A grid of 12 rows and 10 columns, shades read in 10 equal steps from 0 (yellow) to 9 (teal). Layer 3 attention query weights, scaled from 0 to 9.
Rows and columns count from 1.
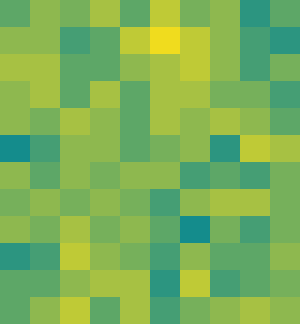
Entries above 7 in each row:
1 1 0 0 0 2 0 0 1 1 1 0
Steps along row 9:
up down up down up up down up down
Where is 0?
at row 2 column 6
